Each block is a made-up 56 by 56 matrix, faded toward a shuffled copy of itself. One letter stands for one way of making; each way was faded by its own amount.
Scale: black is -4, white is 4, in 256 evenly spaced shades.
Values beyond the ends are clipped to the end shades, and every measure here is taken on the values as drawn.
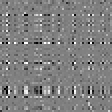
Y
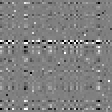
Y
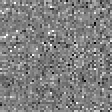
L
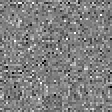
L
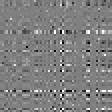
Y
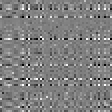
Y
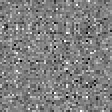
L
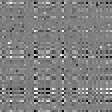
Y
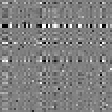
Y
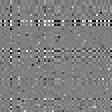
Y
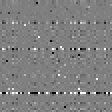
Y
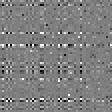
Y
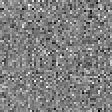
L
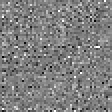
L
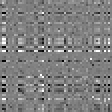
Y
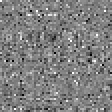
L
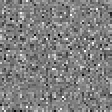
L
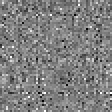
L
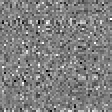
L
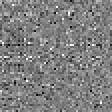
L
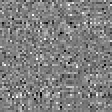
L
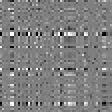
Y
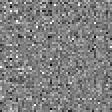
L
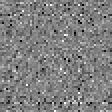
L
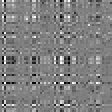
Y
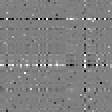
Y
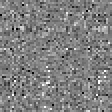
L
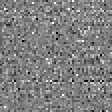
L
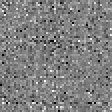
L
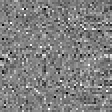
L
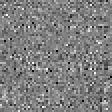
L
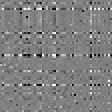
Y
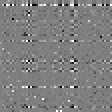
Y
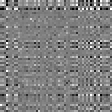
Y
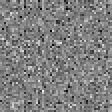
L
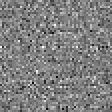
L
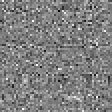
L
